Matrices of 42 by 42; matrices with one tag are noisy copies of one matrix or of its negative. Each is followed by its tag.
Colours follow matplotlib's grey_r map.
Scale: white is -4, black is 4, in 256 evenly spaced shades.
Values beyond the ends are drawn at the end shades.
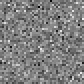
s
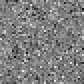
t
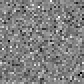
s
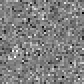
t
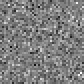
s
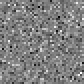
s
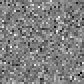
s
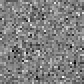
t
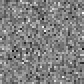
t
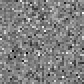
t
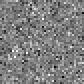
t
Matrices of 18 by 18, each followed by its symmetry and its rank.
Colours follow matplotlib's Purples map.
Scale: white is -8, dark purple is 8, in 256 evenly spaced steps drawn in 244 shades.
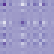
symmetric, rank one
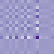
symmetric, rank one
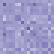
symmetric, rank three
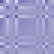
symmetric, rank one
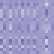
neither, rank two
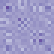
symmetric, rank three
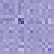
symmetric, rank three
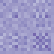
symmetric, rank three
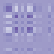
symmetric, rank one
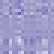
neither, rank two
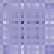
symmetric, rank one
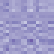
neither, rank two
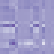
neither, rank two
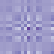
symmetric, rank one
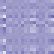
neither, rank two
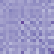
symmetric, rank three
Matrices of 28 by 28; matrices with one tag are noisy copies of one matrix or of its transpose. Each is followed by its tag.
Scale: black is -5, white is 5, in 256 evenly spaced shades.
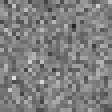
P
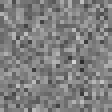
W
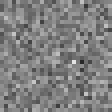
W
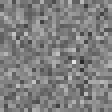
W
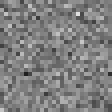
P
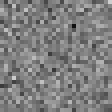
P
